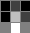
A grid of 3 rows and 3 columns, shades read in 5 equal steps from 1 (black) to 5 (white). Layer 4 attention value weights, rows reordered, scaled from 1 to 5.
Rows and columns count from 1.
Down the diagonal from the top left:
1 4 3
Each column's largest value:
3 5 3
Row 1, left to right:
1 2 1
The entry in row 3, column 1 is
3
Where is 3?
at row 3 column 1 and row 3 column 3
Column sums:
5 11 6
